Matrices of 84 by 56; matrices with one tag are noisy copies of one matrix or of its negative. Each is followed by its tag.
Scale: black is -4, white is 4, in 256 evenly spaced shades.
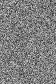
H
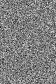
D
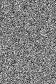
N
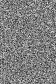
D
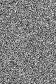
H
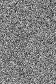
H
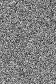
H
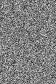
N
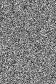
N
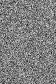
H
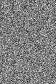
N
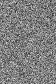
H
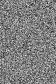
D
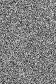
H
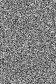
D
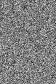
N
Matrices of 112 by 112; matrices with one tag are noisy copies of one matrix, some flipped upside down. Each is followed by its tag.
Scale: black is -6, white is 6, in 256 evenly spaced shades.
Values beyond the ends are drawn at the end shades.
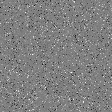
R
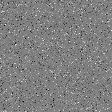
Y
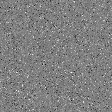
R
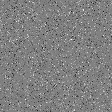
R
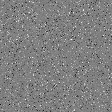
R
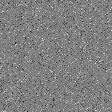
Y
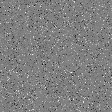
R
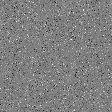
R
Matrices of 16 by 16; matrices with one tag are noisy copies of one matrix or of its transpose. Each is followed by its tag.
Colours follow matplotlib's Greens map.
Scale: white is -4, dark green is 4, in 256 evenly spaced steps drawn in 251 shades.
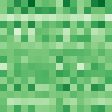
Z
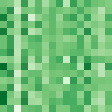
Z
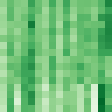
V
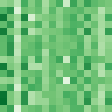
Z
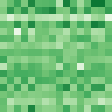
Z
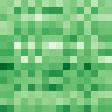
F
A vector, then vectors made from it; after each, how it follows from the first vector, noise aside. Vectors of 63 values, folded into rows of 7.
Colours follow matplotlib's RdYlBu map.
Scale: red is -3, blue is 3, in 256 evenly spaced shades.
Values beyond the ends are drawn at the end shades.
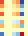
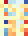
reversed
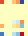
partly zeroed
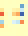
partly zeroed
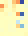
partly zeroed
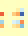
partly zeroed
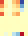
partly zeroed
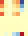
partly zeroed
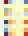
reversed
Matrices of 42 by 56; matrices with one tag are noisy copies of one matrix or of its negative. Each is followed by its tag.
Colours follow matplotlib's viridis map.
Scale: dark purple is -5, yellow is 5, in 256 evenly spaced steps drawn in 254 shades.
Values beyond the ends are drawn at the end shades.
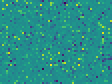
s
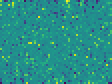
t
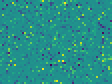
s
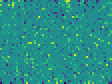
t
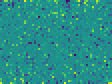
t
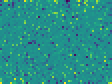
t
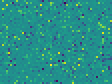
s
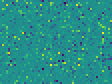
s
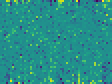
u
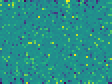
t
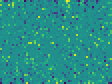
t
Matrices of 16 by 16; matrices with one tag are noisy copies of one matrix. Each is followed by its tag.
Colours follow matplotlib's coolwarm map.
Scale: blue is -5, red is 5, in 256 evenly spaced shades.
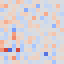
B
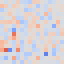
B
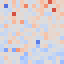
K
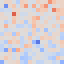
K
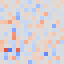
B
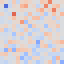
K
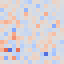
B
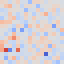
B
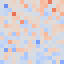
K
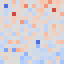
K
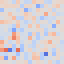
B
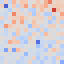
K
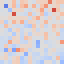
K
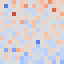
K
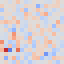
B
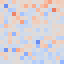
K
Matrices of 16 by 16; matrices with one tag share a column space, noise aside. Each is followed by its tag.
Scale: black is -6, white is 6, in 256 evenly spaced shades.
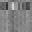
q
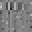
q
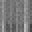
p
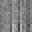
p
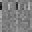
q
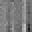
p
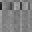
q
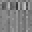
q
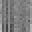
p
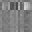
q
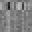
q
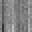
p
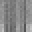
p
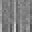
p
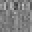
q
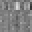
q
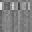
q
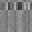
q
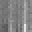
p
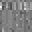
q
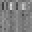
q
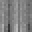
p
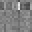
q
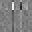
q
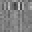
q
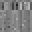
q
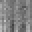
p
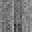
p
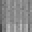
p
